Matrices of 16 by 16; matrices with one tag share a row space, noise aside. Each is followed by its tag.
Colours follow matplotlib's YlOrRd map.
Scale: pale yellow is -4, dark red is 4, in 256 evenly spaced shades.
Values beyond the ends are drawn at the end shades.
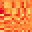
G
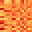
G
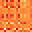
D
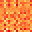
D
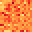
G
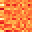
G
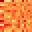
G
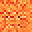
D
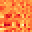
G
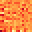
G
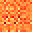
D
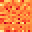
G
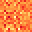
D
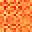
D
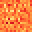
D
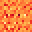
D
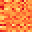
G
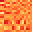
G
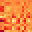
G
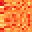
G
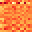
G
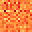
D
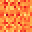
D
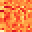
G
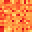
G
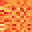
G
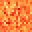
D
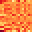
G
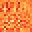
D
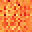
D
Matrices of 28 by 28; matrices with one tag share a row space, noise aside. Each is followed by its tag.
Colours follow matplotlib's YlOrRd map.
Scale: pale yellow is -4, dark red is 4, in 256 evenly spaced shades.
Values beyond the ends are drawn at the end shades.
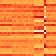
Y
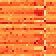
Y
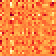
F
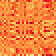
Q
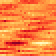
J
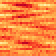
J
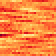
J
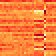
Y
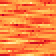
J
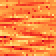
J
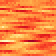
J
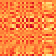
Q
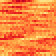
J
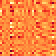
F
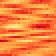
J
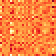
F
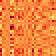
F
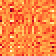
F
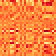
Q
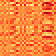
Q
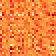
F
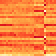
Y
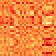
Q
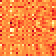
F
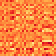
Q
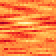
J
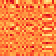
Q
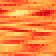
J
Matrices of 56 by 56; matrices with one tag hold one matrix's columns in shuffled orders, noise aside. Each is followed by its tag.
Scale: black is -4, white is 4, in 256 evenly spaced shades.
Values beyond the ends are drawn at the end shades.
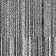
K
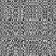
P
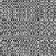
P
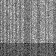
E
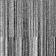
K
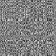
P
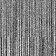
K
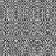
P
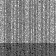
E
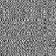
P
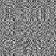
P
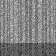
E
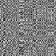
P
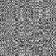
P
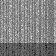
E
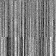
K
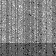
E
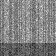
E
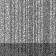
E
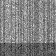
E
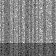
E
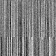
K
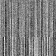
K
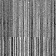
K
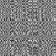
P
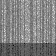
E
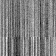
K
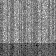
E
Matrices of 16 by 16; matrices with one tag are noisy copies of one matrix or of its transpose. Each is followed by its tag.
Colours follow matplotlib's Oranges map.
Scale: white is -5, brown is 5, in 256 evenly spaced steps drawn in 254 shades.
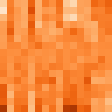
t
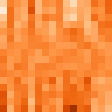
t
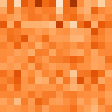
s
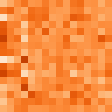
s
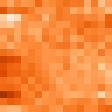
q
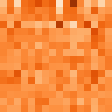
s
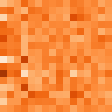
s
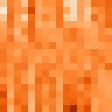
t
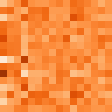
s
